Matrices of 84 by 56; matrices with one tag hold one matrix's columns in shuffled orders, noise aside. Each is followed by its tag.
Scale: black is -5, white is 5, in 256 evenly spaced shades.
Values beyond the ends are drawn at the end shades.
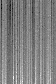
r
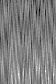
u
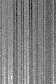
r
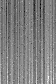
r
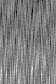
u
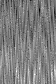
u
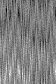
u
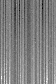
r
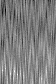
u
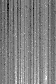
r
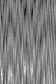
u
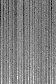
r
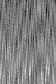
u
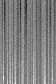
r
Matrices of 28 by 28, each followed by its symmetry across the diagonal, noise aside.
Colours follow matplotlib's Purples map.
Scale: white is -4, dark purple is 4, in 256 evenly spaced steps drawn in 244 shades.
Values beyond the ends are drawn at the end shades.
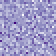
antisymmetric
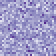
neither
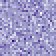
antisymmetric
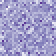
symmetric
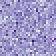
neither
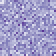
symmetric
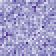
symmetric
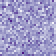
antisymmetric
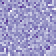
symmetric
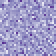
antisymmetric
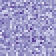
neither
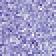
neither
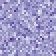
antisymmetric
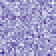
antisymmetric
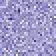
symmetric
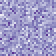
neither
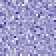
antisymmetric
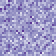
symmetric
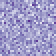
neither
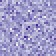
symmetric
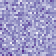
neither
